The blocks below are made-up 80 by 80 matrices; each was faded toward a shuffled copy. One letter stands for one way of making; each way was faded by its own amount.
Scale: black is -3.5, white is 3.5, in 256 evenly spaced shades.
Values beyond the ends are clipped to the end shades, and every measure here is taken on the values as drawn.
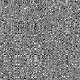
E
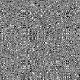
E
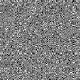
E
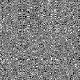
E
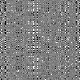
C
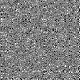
E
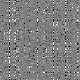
C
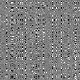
C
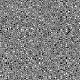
E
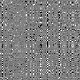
C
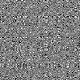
E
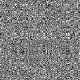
E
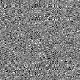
E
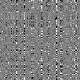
C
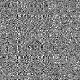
E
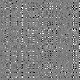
C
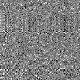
E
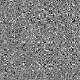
E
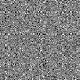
E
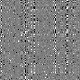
C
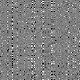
C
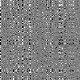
C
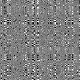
C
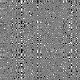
C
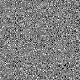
E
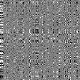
C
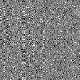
E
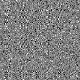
E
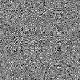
E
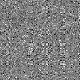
E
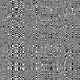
C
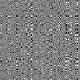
C
